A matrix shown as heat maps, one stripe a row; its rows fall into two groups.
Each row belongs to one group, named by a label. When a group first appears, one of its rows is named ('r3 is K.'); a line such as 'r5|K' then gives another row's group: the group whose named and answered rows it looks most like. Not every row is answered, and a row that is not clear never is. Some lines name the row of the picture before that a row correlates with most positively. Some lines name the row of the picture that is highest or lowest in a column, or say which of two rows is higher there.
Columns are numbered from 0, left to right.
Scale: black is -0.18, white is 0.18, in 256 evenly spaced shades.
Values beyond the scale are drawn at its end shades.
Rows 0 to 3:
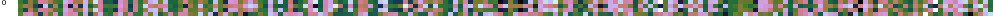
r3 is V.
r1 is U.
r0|U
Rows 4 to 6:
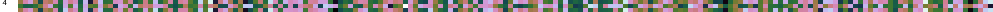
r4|V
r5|U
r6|V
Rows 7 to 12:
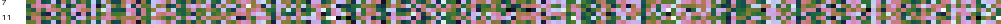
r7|U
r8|V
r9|U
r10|U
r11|V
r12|U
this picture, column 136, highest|9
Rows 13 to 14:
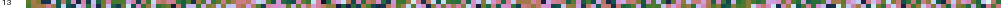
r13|U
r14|V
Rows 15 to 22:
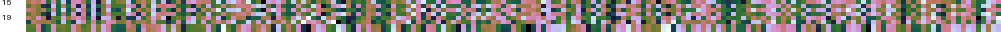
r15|V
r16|U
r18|U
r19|V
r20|V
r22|U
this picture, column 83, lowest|20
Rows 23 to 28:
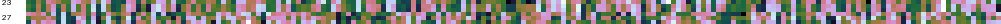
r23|U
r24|U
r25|U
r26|V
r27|V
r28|V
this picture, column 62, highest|23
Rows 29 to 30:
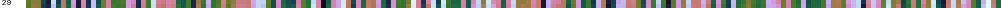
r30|U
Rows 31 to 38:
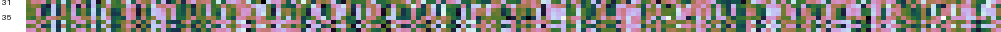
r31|V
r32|U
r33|U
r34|U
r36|V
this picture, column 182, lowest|32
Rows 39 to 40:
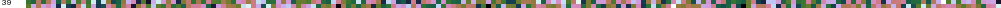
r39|U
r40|V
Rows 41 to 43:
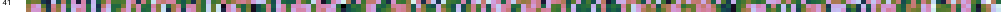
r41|U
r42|V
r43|V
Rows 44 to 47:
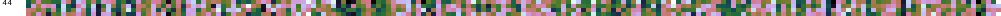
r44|V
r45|V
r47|V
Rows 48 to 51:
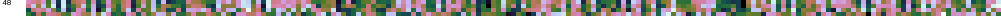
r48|V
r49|V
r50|V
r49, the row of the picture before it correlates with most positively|45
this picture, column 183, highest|51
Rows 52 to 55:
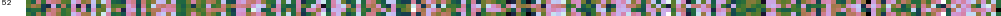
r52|U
